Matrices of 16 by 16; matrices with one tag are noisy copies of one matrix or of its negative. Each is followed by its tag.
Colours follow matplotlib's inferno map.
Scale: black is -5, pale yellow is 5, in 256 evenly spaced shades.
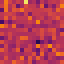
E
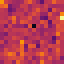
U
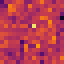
U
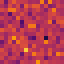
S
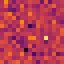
S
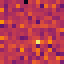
E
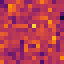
U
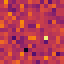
S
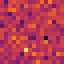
S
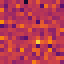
E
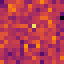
U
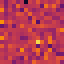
E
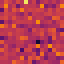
E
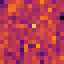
U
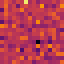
E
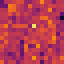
U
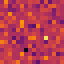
S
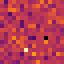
S
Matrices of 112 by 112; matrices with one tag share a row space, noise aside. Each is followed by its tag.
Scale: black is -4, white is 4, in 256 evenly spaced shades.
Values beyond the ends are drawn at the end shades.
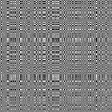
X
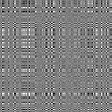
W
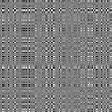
W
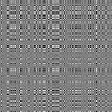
X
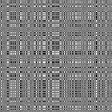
X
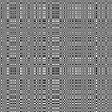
X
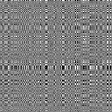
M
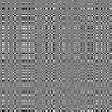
W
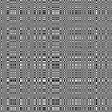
X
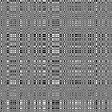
X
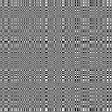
M
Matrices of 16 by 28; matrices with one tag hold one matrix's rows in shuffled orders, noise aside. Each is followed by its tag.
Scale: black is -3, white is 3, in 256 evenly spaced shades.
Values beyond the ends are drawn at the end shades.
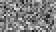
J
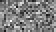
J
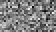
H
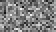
J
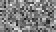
J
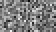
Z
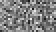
Z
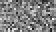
H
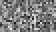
Z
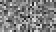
Z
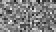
Z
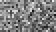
H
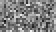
J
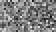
H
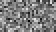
Z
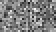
Z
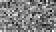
H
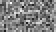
J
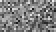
H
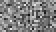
Z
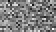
H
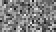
Z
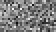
H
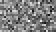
H
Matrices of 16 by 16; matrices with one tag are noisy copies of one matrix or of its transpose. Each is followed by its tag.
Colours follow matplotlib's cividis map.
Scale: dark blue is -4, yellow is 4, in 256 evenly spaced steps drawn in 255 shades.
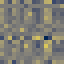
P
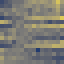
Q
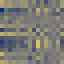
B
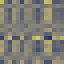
P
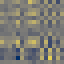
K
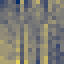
Q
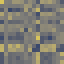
P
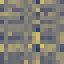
P
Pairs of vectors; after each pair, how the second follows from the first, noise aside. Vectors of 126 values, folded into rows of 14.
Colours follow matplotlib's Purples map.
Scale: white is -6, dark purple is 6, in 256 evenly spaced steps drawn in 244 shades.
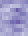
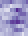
scaled up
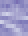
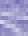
copied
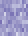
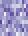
scaled up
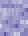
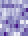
scaled up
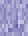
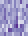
scaled up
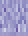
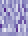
scaled up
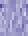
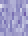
negated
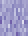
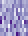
scaled up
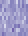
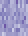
negated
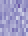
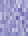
negated
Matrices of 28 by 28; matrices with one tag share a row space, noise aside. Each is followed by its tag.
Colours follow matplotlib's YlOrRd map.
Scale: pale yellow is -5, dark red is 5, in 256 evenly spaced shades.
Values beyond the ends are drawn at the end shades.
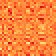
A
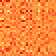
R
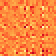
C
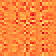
C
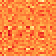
A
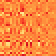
R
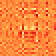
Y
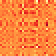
Y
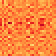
A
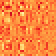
R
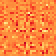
C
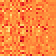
R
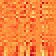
C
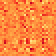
C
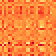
A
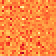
R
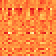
A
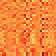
C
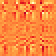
C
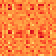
A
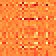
Y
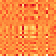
Y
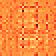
Y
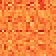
A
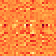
C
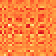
A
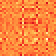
Y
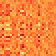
R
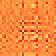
Y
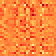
C
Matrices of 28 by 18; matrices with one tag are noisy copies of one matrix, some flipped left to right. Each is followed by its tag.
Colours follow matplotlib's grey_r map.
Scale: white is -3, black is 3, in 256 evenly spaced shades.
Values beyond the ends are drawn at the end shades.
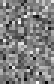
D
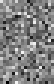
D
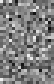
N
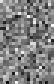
D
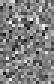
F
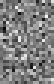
N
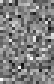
N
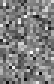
D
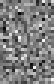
N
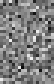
N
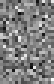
N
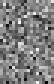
D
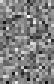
D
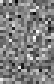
N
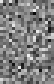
N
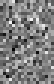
F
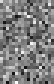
D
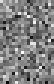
D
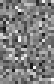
N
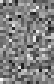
N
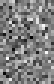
F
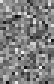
D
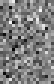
F
